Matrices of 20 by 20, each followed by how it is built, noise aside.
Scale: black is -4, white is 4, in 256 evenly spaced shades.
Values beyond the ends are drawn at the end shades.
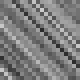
Toeplitz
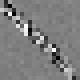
banded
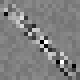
banded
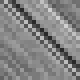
Toeplitz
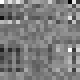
low rank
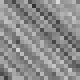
Toeplitz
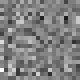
low rank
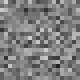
low rank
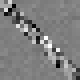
banded
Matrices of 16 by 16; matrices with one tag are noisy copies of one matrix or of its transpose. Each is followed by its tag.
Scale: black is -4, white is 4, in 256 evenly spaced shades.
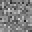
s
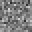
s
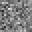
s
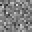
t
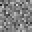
t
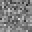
s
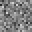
t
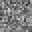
s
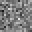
s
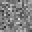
s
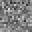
s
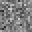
s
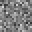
t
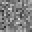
s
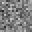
s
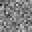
t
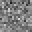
s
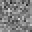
s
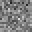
s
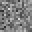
s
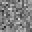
s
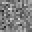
s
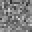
s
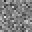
t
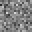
t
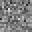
s
